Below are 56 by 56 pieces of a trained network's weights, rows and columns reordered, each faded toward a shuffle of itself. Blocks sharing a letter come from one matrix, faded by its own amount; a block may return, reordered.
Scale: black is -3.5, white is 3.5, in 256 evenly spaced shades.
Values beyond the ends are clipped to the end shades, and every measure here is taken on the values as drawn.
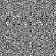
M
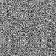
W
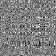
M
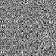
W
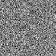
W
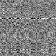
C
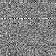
C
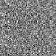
W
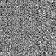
W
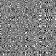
M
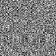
W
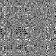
M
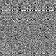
C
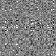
M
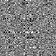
M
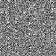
W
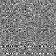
C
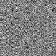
W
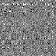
M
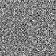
W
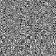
W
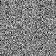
W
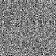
W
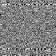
C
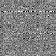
C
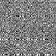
C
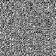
W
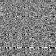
C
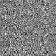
W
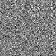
W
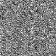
W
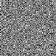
W
